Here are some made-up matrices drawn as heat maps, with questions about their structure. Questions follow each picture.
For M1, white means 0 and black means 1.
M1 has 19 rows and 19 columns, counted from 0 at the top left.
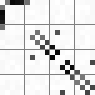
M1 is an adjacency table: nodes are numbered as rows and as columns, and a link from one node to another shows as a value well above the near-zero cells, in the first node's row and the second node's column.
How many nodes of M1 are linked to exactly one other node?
5
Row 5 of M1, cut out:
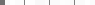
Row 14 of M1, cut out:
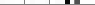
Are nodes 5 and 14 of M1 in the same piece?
no
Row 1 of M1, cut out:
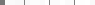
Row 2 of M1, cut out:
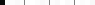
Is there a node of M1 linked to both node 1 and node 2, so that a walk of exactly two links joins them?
yes
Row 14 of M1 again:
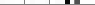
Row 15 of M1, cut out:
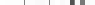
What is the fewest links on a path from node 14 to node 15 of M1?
1
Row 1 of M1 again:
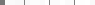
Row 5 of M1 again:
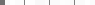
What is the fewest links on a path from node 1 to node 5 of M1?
2
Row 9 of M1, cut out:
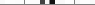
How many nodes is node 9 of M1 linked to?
2
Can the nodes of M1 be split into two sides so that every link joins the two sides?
no
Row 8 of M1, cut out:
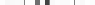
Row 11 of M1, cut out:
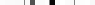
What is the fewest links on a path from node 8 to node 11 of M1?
3
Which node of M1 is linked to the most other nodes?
node 0
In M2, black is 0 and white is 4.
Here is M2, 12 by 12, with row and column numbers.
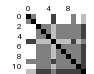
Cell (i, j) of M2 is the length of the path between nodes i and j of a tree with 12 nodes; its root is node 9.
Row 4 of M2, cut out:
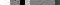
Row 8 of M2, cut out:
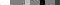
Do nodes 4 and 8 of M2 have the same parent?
yes
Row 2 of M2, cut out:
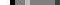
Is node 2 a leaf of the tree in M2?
yes
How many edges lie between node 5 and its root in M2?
1
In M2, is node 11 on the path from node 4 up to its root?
yes
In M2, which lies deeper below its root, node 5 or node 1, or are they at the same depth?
node 1
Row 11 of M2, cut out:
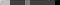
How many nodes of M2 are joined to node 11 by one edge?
8
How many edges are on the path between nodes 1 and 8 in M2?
4
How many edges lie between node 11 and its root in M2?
1
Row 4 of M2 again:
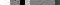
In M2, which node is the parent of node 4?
11
